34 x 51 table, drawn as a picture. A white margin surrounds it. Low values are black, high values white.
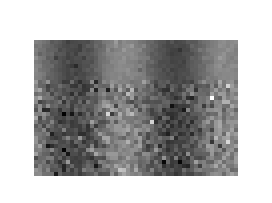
On average the colour sits 40% of the way up the scale. The top part is calmer, up to a seam about 30% of the way down. Upright stripes repeat 2 times across the table.
